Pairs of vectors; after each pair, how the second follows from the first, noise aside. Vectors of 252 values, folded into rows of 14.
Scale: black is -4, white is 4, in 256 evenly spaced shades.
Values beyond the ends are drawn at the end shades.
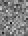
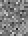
wrapped around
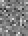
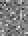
wrapped around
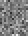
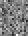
sign-scrambled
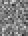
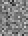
sign-scrambled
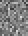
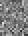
wrapped around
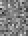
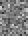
sign-scrambled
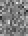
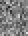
wrapped around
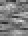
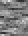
wrapped around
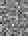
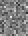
wrapped around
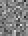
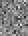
sign-scrambled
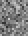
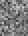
sign-scrambled
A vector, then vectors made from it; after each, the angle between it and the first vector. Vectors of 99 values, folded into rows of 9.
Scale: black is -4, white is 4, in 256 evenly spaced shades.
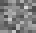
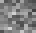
orthogonal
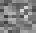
partly aligned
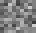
partly aligned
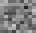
nearly opposite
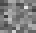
nearly parallel
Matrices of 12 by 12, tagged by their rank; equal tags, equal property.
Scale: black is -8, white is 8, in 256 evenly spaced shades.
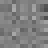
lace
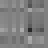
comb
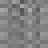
lace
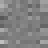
lace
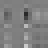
comb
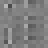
lace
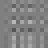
comb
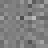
lace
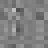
lace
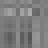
comb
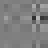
comb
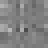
lace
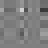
comb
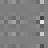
comb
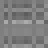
comb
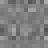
lace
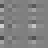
comb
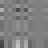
comb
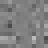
lace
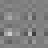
comb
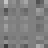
comb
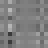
comb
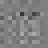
lace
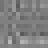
lace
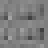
lace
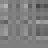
comb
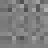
lace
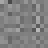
lace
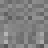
lace
